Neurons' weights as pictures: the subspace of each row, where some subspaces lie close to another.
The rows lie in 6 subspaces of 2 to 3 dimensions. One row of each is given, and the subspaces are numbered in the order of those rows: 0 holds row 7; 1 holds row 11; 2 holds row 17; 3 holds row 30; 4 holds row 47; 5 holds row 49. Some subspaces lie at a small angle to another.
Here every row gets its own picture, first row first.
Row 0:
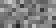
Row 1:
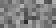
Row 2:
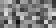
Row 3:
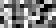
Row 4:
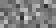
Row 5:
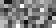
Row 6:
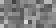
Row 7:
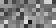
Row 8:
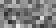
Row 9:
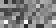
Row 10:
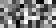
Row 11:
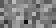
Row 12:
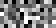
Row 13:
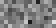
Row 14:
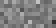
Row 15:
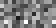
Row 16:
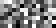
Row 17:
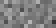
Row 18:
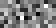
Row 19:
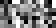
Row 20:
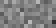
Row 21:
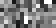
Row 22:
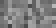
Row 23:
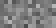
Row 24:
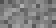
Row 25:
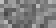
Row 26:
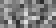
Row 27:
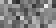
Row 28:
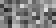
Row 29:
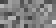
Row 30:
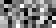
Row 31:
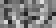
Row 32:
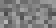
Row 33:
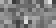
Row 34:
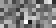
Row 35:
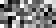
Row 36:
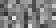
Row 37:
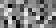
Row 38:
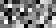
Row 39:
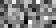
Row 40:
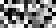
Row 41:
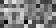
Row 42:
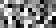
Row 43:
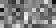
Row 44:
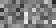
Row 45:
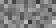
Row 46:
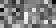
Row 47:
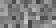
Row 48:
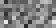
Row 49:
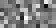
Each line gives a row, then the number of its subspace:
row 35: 1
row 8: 4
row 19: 5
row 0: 3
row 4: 5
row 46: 3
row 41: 1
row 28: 1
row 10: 0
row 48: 0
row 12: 2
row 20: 2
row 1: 0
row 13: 4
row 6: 1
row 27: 5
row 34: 0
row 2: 5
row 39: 4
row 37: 2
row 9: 1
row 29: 1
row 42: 2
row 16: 3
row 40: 4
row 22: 4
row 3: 1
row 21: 5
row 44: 3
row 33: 5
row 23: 4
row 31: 0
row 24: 3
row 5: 3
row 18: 5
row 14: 2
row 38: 2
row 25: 3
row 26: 0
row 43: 3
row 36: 4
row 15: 1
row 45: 4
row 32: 5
